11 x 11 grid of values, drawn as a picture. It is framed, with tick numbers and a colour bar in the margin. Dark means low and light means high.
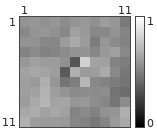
On average the colour sits 60% of the way up the scale. No row or column stands out. The centre is the roughest part. In the centre lies a patch that is rougher than the rest.
